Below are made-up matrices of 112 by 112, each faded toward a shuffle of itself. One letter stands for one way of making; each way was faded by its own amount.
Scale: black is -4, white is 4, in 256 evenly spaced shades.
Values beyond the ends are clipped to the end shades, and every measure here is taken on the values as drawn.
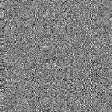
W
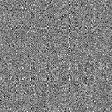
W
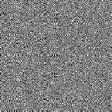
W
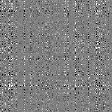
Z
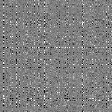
Z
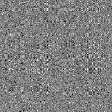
W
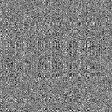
W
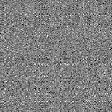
W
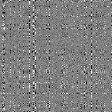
Z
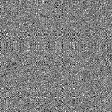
W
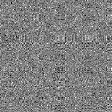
W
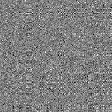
W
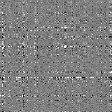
Z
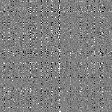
Z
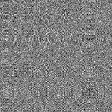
W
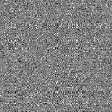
W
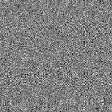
W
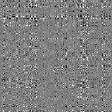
Z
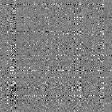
Z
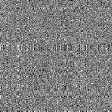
W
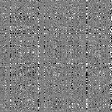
Z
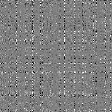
Z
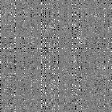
Z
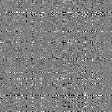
Z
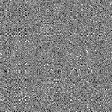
W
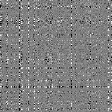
Z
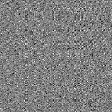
W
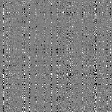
Z
